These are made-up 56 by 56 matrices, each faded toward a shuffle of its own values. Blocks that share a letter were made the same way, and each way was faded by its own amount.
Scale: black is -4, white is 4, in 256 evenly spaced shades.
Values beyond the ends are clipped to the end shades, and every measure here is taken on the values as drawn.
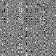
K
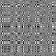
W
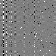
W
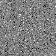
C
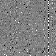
K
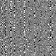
K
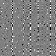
W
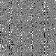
K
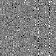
K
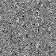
C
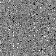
C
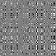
W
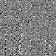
K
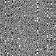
K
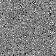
C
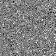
C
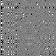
W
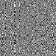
K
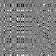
W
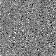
C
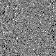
C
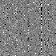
K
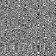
K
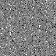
C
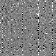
K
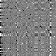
W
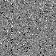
C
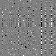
W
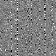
K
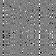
W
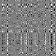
W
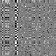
W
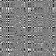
W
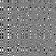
W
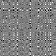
W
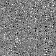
C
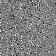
C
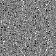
C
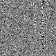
C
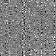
K
